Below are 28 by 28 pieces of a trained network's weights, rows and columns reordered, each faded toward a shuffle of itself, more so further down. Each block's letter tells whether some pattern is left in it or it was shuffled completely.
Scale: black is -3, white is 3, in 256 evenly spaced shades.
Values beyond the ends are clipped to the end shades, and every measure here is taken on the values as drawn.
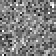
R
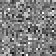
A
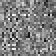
A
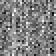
A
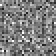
A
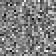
R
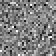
R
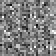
A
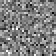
R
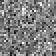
R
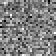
A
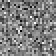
R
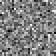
R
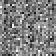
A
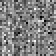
A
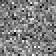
R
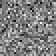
R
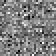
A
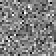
R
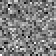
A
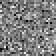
R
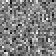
A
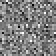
A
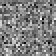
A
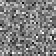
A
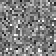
R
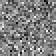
R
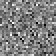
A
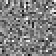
R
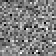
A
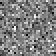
R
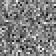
R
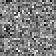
R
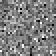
R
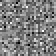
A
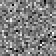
R
